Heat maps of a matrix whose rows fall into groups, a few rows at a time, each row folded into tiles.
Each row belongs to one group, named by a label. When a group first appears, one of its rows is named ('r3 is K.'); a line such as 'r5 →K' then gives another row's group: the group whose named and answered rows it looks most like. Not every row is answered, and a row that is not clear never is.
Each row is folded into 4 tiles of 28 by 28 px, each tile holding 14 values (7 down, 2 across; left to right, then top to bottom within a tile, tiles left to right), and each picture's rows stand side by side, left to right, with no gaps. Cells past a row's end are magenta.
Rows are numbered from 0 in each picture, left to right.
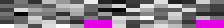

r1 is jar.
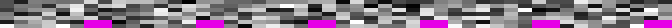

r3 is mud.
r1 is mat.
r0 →jar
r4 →jar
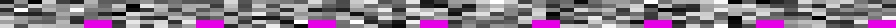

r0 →jar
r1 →mat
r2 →mat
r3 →mud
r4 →mat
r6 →mat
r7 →mud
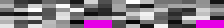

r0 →jar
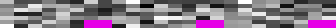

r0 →jar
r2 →mud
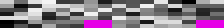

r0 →mat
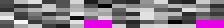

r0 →mud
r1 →jar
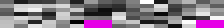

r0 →jar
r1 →mud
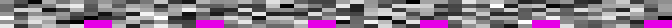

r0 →jar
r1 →jar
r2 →mud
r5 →jar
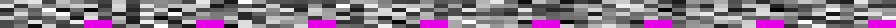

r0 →mat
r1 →mat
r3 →mat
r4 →jar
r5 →jar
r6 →mud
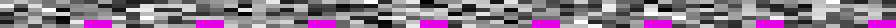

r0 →mat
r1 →jar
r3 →mud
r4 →mat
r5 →mud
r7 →mat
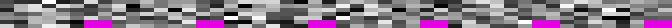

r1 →mat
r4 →mud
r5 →mat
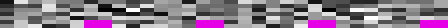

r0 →mud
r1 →jar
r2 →mud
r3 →jar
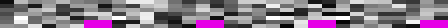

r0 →mud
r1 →mat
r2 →mud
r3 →mat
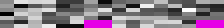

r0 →mat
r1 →jar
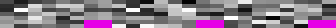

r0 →jar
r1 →jar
